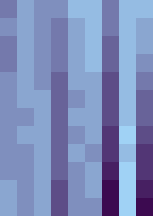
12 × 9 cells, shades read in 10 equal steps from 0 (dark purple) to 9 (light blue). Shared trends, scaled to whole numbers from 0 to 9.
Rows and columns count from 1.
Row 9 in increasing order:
2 2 4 6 6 6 7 7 8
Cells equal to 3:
6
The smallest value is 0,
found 3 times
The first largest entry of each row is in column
5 6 6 6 8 8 8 8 8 8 8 8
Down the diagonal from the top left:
5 7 6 5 7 7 3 9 2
